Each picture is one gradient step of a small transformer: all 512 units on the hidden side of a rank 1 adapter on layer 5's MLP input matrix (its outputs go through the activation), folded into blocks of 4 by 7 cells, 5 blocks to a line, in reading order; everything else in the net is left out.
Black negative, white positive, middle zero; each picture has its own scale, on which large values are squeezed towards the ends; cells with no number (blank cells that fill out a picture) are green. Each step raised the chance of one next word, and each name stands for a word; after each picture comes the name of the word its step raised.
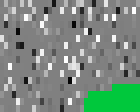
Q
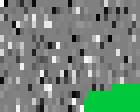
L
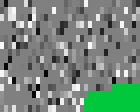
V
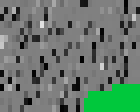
V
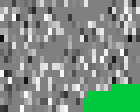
V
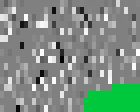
Q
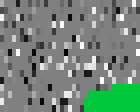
Q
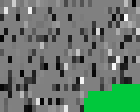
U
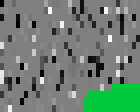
L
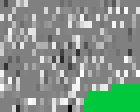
V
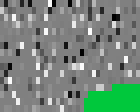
V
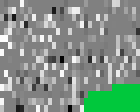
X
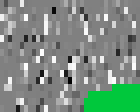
Q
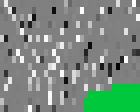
U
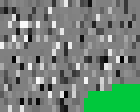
L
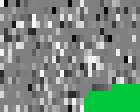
L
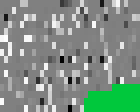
X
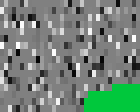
L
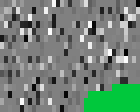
X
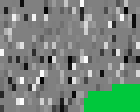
L
